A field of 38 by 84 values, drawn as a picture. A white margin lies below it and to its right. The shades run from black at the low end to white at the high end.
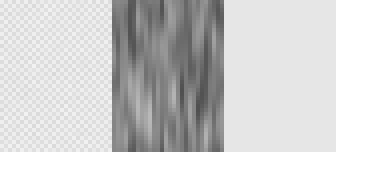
The table splits into one row of 3 panels. Panel 1,1: very high, checkered, faint in contrast. Panel 1,2: middling, streaked downward. Panel 1,3: very high, flat.
